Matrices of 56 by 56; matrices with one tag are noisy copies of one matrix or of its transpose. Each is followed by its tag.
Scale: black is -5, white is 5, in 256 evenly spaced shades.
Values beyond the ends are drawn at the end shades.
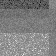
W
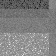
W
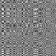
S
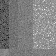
W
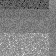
W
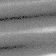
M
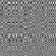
S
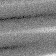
M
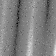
M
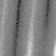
M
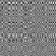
S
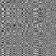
S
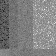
W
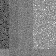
W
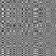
S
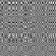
S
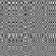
S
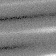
M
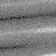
M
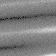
M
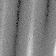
M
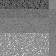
W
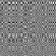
S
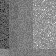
W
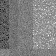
W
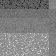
W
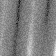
M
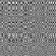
S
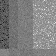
W
